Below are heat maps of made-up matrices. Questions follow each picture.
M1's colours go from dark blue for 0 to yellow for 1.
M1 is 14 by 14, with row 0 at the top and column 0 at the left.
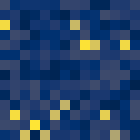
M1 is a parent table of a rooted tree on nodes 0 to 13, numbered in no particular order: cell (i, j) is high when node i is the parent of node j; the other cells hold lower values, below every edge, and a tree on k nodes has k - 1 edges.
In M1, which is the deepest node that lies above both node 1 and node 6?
11
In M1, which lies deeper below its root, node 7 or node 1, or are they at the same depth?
the same depth
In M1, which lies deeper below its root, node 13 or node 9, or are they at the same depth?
node 9
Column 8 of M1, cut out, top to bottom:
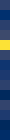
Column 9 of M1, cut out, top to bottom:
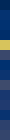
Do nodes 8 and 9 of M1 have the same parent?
yes
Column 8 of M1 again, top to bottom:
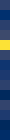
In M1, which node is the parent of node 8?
4
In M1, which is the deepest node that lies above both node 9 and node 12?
4
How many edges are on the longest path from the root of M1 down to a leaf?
3
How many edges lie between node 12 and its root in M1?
2
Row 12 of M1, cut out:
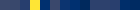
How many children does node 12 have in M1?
1
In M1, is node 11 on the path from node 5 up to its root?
yes
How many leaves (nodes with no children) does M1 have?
8
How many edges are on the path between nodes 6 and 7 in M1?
5
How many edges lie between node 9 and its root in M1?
2
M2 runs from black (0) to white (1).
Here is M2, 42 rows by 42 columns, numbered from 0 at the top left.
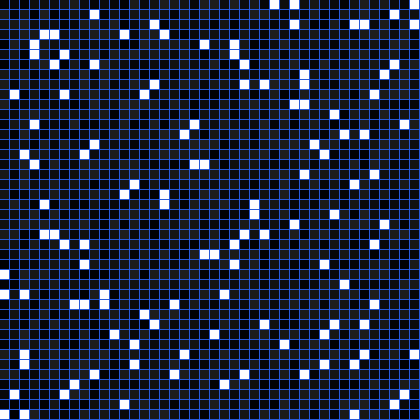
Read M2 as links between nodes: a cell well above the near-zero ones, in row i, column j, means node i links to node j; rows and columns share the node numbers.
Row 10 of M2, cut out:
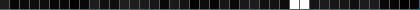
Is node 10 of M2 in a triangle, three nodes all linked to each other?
no
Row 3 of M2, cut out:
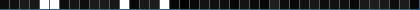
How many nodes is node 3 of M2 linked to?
4
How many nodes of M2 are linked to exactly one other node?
4
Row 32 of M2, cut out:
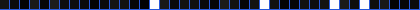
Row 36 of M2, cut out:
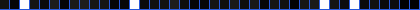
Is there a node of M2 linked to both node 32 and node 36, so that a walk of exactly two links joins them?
no
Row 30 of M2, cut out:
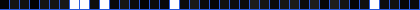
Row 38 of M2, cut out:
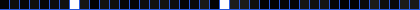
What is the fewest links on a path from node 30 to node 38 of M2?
2
